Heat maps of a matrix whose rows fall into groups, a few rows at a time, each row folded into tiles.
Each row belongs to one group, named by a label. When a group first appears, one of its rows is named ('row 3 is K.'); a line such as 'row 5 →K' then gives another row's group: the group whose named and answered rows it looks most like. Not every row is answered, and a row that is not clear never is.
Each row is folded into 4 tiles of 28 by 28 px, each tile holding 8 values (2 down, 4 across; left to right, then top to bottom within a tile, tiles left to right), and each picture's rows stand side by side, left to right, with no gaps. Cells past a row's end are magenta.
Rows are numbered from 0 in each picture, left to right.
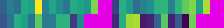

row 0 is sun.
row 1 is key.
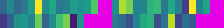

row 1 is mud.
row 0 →sun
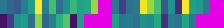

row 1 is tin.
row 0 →sun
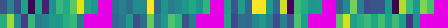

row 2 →tin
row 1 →sun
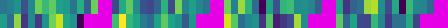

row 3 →tin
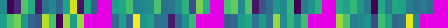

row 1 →key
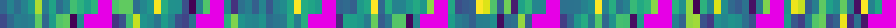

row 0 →sun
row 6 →key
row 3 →sun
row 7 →mud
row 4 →tin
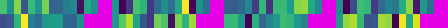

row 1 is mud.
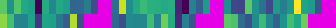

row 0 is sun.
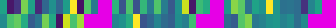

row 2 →key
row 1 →key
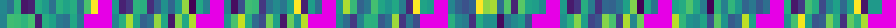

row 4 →tin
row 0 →key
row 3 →mud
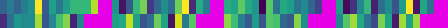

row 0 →sun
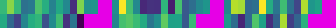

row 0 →mud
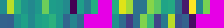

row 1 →mud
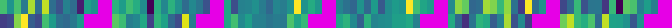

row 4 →mud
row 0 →key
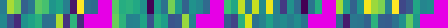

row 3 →tin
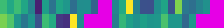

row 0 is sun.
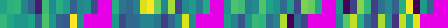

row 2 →mud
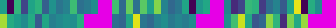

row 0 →tin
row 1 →key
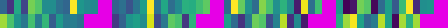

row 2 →mud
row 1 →sun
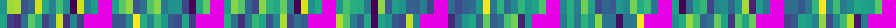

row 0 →mud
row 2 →mud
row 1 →key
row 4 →sun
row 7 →sun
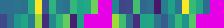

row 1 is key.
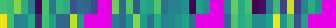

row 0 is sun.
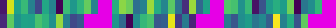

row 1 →mud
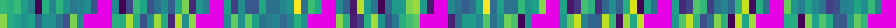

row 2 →key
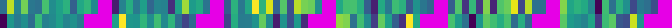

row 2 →tin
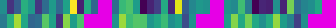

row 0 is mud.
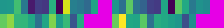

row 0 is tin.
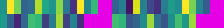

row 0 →mud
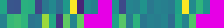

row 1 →key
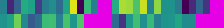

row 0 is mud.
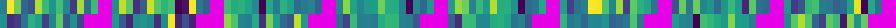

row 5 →tin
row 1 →mud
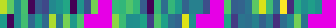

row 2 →tin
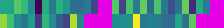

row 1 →key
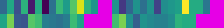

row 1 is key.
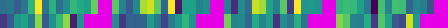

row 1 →tin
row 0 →sun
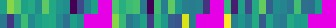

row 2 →tin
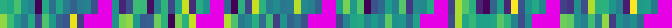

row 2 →tin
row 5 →tin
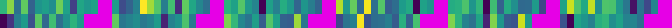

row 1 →tin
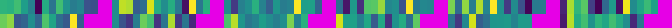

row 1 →mud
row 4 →key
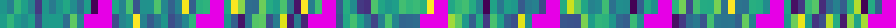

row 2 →mud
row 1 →key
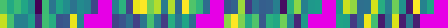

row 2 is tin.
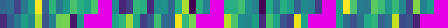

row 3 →mud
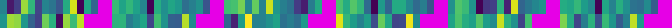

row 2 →key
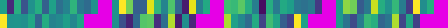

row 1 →mud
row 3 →mud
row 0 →tin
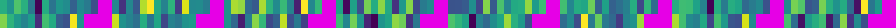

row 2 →mud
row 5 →key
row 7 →mud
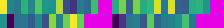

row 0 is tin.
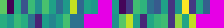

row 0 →key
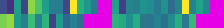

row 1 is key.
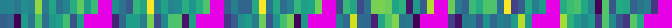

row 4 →tin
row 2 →sun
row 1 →sun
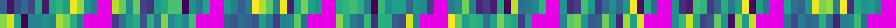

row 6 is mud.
